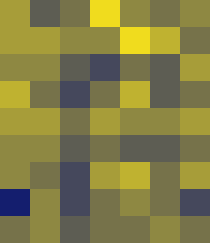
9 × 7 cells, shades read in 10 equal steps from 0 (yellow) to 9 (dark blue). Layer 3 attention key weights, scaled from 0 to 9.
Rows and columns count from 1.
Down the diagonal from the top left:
3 3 6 5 4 6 3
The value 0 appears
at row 1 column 4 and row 2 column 5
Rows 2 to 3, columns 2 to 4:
3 4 4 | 4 6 7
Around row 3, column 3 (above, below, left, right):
4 7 4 7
